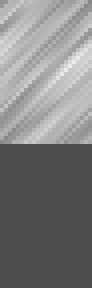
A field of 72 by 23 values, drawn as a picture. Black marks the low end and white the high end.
The table splits into 2 rows of 1 panel. Panel 1,1: high, slanting up to the right. Panel 2,1: low, flat.
